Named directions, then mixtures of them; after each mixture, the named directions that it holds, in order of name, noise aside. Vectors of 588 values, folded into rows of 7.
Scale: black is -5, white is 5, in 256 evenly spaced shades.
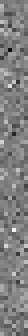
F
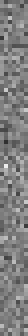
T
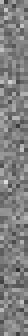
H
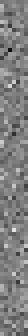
F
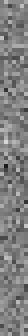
T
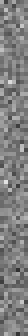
H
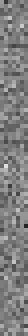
H, T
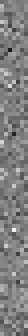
F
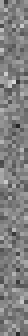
F, H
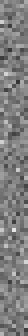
F, T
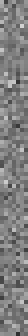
F, H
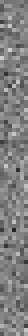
F, T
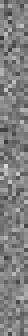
F, T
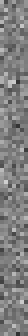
F, H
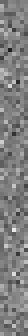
F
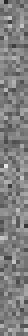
H, T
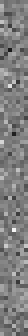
F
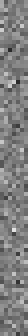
F, H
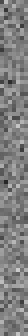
H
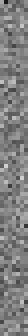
H, T
